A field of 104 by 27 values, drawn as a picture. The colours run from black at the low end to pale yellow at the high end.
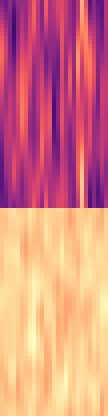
It is made of 2 by 1 panels. Panel 1,1: middling, streaked downward, strong in contrast. Panel 2,1: very high, streaked downward, faint in contrast.
